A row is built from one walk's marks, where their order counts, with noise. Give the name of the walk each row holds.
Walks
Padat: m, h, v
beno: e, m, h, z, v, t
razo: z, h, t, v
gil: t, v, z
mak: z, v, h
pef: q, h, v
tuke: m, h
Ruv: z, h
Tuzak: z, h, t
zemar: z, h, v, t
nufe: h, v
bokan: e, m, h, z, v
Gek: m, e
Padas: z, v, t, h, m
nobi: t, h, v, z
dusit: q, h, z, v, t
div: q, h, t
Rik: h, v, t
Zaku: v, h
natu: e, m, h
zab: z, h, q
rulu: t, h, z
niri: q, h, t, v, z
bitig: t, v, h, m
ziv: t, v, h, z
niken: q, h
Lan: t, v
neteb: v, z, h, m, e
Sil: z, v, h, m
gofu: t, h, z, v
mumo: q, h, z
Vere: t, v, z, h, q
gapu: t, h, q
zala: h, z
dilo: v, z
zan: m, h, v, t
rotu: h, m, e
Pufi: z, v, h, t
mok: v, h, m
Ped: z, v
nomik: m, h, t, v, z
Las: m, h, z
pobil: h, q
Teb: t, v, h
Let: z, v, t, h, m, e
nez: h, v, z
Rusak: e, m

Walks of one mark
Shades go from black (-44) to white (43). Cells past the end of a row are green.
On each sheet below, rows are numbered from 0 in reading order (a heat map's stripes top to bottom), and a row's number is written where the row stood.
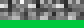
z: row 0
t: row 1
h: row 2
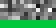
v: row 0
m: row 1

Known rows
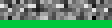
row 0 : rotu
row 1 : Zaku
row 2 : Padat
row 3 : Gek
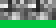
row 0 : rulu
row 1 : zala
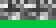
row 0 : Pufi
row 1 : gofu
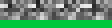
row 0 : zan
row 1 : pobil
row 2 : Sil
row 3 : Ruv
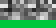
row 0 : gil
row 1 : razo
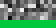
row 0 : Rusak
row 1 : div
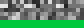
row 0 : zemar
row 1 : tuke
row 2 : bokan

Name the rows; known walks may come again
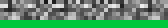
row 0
nufe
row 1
Let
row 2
nobi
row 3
neteb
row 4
bokan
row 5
Ped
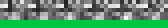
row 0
zala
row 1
Teb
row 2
pobil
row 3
zemar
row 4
Vere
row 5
Sil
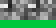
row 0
Las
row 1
nomik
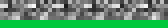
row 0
Lan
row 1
Padas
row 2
zan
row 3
Rik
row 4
mok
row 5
gapu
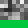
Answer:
nez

